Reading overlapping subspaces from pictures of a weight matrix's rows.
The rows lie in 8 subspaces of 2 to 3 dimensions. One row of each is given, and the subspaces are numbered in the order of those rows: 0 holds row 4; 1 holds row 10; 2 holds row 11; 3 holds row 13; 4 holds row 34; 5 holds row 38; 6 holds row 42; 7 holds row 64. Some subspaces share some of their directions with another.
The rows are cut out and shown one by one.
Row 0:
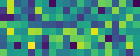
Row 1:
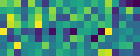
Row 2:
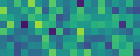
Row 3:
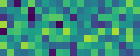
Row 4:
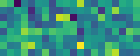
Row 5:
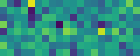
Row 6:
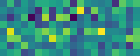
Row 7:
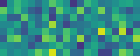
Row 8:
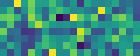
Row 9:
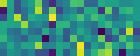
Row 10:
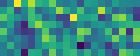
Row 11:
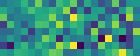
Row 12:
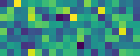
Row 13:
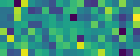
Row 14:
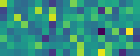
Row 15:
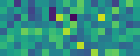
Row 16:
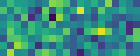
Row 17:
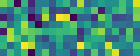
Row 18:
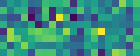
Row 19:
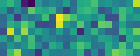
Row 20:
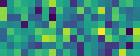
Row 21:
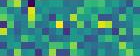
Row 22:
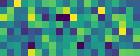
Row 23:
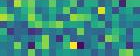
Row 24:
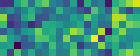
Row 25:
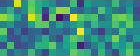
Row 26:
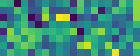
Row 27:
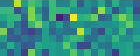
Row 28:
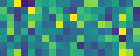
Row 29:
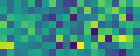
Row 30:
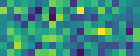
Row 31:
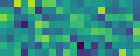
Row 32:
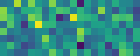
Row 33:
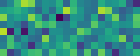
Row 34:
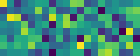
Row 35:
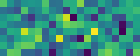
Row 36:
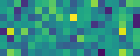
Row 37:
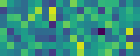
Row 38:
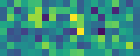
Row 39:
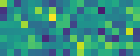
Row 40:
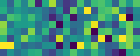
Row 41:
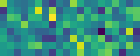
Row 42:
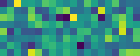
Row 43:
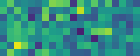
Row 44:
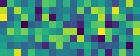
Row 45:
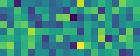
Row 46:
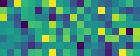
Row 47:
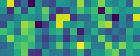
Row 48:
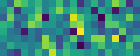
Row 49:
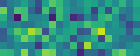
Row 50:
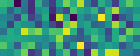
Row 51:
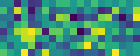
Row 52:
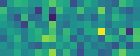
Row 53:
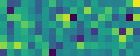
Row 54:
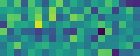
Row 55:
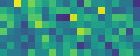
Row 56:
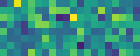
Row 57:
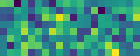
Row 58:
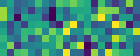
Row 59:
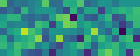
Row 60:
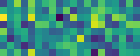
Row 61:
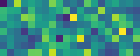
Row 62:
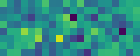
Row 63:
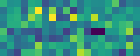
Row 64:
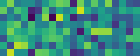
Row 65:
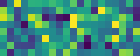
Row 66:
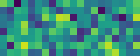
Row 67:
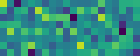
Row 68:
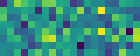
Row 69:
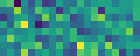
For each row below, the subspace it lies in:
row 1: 7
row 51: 1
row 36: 3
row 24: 7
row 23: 2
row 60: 5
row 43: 7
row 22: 6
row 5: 3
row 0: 2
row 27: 1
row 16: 7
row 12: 6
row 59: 4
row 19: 3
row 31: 4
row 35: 4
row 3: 3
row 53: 2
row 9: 1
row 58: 0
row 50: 0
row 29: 2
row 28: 3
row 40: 2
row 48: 5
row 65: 0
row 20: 5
